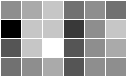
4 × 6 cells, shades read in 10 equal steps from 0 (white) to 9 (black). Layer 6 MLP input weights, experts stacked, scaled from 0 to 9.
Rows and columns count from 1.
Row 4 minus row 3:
-1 2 3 0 0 1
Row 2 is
9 2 2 7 4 2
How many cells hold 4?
7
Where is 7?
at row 2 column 4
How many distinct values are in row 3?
5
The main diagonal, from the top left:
4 2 0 6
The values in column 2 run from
2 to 4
